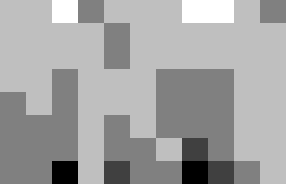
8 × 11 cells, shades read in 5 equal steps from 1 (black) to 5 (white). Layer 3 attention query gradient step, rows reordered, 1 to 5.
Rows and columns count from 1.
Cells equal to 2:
3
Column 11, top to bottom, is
3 4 4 4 4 4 4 4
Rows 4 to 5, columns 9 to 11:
3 4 4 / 3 4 4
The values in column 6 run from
3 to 4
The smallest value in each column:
3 3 1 3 2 3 3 1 2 3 3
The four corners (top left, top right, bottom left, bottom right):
4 3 3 4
